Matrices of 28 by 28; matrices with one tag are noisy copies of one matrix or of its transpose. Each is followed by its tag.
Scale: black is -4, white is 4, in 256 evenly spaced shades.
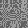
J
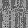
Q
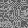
J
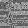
Q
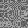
J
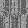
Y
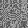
J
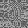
J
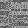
Q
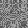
J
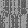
Y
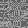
J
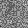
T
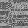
Q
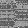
Y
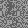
T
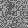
T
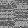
Y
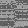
Y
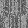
Y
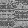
Y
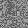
T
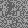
T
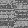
Y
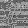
Q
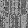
Y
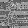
Q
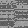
Y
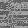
Q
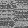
Y
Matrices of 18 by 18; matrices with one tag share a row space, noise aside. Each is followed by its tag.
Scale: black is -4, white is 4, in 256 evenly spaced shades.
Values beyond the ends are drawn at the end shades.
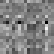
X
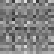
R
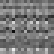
R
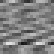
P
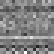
R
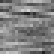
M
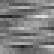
M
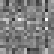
X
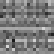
R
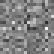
X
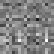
X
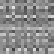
R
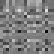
X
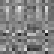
X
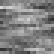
M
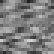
P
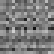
R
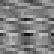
P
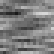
M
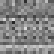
R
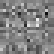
X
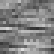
M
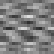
P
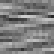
M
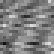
P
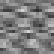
P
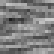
M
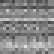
R
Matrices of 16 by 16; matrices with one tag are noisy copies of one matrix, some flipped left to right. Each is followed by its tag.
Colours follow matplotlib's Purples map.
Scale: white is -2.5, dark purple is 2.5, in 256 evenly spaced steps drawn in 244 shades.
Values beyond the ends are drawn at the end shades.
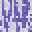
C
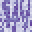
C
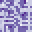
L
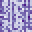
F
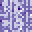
F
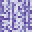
F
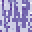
C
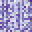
F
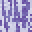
C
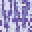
C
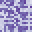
L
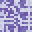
L
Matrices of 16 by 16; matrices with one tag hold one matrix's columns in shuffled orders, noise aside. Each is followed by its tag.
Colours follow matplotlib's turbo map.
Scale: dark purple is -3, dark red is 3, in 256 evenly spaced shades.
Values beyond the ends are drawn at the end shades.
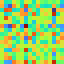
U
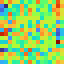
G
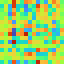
G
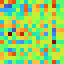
G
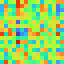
G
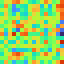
G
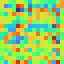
U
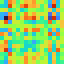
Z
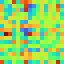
G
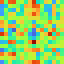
G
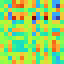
Z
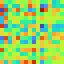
U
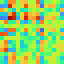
Z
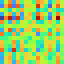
Z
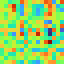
G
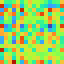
U
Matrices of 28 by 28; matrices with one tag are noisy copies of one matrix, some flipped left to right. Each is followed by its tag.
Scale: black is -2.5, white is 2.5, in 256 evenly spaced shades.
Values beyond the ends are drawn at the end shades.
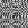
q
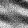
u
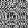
q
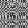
q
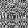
q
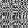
q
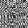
q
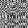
q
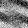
u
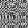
q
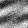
u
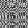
q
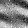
u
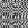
q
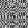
q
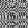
q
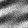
u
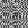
q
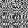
q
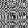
q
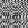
q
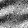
u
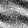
u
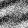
u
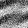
u
